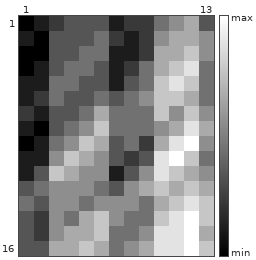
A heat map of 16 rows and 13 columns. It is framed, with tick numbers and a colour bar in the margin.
Average level on the scale: 50%. Ninth with the highest average: bottom right. Ninth with the lowest average: top left. Stripes: upright, repeating 2 times. Slope: up to the bottom right.
